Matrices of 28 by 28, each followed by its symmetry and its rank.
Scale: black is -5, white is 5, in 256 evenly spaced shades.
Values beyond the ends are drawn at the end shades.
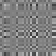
symmetric, rank one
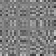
antisymmetric, rank two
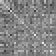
symmetric, rank five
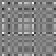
symmetric, rank one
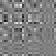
antisymmetric, rank two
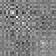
symmetric, rank three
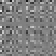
antisymmetric, rank two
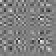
symmetric, rank three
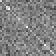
symmetric, rank five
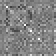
symmetric, rank five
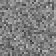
neither, full rank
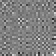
symmetric, rank three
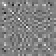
symmetric, rank five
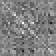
symmetric, rank five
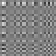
symmetric, rank one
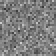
neither, full rank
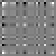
symmetric, rank one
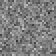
neither, full rank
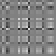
symmetric, rank one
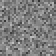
neither, full rank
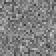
neither, full rank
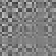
antisymmetric, rank two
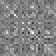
symmetric, rank five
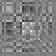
symmetric, rank three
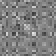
symmetric, rank three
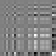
symmetric, rank one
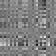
antisymmetric, rank two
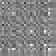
symmetric, rank three
